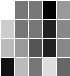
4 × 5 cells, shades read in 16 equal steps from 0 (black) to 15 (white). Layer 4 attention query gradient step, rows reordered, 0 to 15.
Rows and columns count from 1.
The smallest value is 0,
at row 1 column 4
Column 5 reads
9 8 8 6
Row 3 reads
11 9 5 2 8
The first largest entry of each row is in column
1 1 1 4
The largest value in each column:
15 11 7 13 9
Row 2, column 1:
12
